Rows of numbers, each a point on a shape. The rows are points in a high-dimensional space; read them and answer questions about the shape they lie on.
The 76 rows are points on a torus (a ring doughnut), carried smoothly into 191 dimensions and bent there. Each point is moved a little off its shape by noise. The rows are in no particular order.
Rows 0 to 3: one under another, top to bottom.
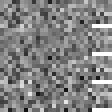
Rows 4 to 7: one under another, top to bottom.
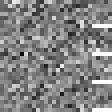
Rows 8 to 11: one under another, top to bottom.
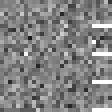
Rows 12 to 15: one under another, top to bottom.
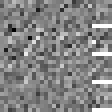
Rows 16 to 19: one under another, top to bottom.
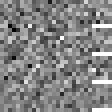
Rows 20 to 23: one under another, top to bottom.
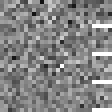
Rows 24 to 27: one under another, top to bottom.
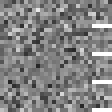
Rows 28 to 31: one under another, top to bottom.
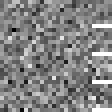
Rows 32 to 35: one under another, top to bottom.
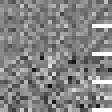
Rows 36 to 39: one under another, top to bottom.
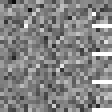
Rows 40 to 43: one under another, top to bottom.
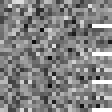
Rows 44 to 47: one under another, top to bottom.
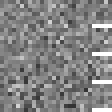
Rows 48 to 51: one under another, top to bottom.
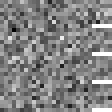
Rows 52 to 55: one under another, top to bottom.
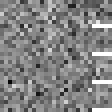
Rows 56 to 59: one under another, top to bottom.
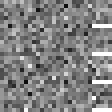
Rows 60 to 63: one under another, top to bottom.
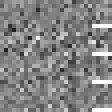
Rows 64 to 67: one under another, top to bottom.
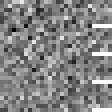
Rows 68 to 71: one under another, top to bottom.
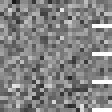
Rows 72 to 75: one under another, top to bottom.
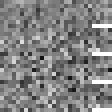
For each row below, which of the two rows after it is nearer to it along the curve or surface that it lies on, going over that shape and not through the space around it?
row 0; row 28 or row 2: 2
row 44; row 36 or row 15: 36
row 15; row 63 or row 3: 3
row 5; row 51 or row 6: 51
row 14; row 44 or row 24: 44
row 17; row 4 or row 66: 66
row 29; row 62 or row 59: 59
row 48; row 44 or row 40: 40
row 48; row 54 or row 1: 1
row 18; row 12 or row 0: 0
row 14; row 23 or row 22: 23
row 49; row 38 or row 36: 36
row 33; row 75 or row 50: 75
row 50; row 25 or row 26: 26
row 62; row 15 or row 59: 59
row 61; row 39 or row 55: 39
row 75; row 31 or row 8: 31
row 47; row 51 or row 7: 51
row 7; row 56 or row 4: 4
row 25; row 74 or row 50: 74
